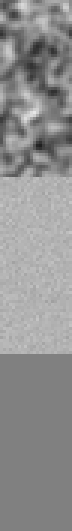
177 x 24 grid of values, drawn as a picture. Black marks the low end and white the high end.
It is made of 3 by 1 panels. Panel 1,1: middling, blotchy, strong in contrast. Panel 2,1: high, fine-grained, faint in contrast. Panel 3,1: middling, flat.
